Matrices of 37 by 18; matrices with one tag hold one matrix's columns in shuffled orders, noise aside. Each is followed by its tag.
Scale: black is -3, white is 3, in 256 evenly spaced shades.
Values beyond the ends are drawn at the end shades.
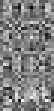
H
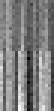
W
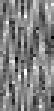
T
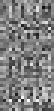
H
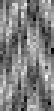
T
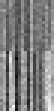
W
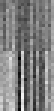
W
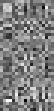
H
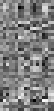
H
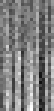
W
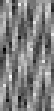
T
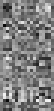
H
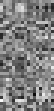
H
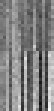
W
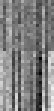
W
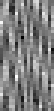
T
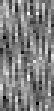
T
